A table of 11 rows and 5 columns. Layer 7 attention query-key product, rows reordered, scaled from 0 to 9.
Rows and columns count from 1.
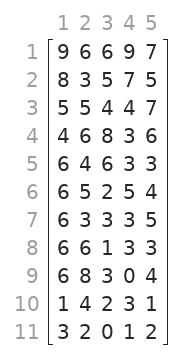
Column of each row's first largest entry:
1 1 5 3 1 1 1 1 2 2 1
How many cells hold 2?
4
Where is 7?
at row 1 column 5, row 2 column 4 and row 3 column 5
